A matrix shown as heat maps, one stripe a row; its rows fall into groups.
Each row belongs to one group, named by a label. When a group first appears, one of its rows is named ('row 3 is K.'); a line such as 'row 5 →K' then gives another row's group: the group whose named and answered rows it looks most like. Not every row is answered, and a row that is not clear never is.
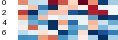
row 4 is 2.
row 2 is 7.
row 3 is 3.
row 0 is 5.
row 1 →2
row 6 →3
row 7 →3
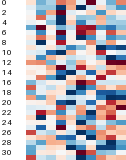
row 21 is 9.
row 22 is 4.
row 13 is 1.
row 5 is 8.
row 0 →5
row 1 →2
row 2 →1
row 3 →2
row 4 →2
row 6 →1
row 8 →1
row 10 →2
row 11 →3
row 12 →9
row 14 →4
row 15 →2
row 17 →7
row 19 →3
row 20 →4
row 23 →7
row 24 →2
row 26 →7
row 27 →4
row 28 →3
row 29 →3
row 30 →8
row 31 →7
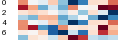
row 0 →7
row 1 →9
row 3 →3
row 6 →4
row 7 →8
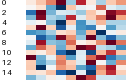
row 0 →1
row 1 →2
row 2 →9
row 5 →2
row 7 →5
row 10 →4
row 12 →5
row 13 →7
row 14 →4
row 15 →8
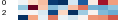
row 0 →4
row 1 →8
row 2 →2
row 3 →9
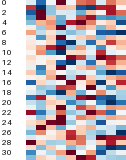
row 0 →1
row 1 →7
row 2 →9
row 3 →8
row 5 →1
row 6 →3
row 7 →1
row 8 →4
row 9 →1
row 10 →2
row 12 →4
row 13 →1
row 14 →3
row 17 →5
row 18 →2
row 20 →3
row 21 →1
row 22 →5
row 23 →1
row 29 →3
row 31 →8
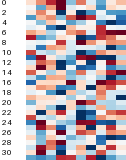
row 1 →1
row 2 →2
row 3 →8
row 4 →3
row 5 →2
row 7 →7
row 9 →3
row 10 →7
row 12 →4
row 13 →2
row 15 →3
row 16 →9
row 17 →4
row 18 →2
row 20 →8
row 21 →2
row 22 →7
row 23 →7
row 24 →8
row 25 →4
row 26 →1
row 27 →3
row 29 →4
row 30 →2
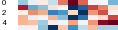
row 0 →8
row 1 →7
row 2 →4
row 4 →9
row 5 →2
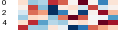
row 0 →5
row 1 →2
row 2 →4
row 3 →8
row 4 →9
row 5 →7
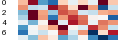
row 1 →5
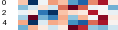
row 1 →8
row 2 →2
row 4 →7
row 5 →8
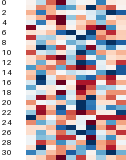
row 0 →1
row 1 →4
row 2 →3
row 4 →1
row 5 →5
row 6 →4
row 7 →7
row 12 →7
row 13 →8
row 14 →3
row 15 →7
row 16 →1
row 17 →8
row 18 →1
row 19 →4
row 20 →7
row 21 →2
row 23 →9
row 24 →5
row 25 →4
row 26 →7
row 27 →5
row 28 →4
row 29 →7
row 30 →3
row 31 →1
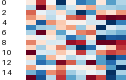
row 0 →2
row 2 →7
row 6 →8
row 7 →3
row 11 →3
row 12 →5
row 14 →3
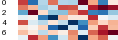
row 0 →5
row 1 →9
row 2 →8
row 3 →2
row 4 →7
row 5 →4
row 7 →4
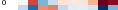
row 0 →9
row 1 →3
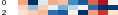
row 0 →7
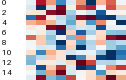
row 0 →4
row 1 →1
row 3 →8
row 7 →9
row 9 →2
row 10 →3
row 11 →3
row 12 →8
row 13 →7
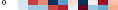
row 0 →4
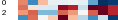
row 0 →3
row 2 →9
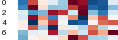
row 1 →8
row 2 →5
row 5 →2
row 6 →9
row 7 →8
